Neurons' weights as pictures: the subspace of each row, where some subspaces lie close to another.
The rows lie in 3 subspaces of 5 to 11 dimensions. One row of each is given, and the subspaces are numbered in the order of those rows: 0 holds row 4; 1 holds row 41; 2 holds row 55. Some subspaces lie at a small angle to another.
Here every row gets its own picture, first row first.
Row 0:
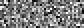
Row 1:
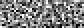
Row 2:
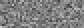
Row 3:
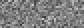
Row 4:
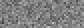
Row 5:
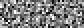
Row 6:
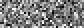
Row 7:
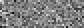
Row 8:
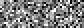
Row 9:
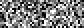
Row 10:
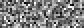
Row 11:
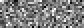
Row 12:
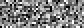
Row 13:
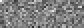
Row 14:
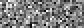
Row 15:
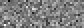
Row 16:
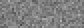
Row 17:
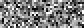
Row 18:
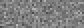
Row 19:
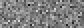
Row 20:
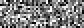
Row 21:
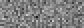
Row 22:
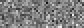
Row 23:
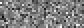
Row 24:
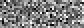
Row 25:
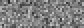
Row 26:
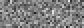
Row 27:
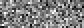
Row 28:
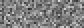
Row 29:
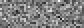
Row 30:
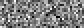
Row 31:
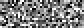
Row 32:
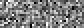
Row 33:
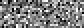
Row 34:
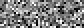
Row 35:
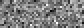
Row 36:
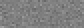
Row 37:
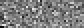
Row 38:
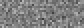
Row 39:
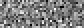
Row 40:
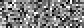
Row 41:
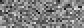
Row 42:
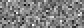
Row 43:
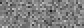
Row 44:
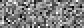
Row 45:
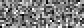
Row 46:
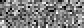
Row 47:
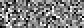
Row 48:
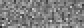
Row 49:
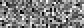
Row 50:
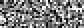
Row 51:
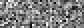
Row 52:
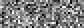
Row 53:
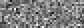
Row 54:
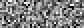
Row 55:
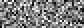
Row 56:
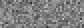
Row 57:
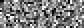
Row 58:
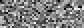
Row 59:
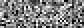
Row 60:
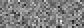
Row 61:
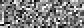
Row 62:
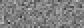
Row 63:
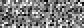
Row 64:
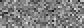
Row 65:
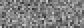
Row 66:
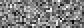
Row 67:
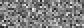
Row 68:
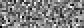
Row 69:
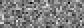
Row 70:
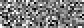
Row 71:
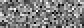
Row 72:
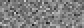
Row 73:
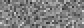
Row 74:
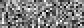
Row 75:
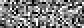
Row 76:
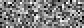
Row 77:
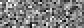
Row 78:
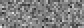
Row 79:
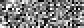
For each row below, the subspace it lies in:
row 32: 1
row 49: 0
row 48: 0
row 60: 2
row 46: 2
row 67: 2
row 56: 2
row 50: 1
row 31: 1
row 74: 2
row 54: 1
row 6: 0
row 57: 1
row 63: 2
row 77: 1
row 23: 0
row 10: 1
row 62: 1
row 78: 2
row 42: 2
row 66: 2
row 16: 2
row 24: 0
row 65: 0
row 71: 2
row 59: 2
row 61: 2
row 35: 2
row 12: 0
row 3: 2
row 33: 2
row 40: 2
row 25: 2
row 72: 2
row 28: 1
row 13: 1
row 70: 0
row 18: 2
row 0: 0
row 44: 1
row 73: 2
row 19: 0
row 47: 0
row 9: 0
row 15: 2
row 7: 1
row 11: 1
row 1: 0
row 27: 2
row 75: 2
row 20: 0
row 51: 1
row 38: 0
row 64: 2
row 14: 1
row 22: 0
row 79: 2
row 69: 1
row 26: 2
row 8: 0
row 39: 0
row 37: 2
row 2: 1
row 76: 2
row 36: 2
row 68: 1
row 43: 2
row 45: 0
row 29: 2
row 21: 2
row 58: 1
